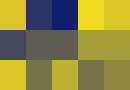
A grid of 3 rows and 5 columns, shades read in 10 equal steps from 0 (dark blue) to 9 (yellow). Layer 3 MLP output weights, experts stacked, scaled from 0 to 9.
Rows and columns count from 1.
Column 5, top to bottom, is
8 6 5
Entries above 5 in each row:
3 2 2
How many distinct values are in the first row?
4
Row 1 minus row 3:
0 -3 -7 5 3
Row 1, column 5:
8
